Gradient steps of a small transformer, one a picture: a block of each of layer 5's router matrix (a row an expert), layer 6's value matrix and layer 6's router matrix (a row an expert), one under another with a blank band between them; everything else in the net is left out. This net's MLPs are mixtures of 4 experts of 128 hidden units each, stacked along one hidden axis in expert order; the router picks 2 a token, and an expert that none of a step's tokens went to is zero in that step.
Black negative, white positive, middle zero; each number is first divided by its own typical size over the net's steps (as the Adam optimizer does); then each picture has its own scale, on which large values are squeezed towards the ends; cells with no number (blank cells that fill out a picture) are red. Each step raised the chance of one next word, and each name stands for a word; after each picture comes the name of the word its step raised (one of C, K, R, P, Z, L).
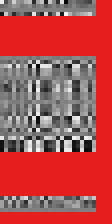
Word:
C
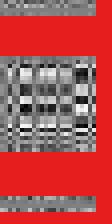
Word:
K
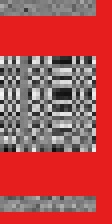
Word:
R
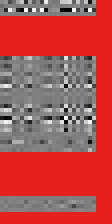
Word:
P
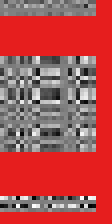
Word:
R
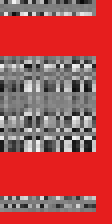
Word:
C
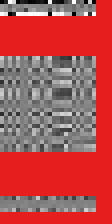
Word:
R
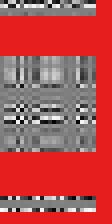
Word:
P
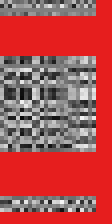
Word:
R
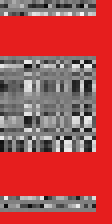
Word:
C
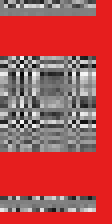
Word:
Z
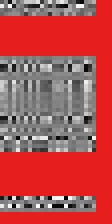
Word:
C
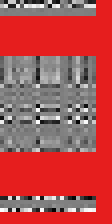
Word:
P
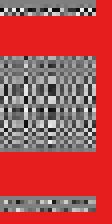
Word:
K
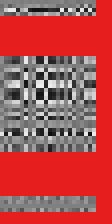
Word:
R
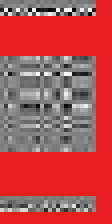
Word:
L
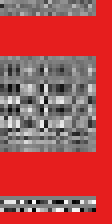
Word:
K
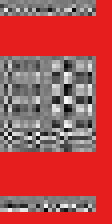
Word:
K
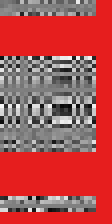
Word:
Z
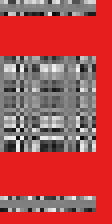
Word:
C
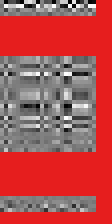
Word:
L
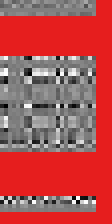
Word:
L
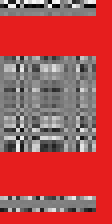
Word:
C
